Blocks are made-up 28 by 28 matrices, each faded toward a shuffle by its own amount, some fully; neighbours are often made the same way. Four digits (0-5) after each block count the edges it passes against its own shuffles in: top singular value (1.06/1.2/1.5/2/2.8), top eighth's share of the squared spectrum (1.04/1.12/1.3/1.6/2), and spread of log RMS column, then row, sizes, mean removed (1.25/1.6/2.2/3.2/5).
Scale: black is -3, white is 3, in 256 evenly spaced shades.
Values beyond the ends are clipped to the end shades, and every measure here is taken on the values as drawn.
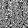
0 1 1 0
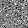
0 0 0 0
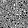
0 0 0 0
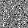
1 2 1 0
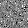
0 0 0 0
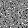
0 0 0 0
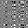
4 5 3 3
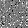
2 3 0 0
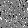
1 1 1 0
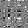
4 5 2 2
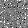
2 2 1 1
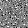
1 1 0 0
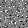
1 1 0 0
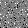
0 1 0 0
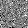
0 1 1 0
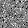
0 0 0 0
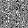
1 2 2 0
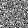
0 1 0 0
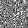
1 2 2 0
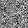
1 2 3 0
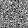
1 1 1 0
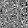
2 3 2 0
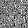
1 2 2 0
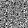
1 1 1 0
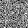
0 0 0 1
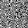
1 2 2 0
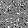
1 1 0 1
